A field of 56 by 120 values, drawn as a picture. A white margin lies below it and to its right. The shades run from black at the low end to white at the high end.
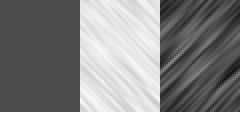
The table splits into one row of 3 panels. Panel 1,1: low, flat. Panel 1,2: very high, slanting down to the right, faint in contrast. Panel 1,3: low, slanting up to the right.
